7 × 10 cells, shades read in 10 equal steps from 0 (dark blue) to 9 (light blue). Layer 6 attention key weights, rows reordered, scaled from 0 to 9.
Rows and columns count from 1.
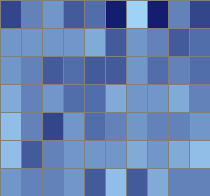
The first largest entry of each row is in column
7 5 1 1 1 1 6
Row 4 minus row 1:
5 0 0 1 0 7 -3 6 2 3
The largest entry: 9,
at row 1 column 7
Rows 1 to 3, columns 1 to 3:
2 5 6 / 6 6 6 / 6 5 3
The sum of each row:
36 52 43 57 52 62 53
